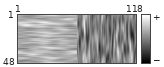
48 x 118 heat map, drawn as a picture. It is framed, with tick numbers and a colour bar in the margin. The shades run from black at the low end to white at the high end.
The table splits into one row of 2 panels. Panel 1,1: high, streaked across. Panel 1,2: middling, streaked downward, strong in contrast.
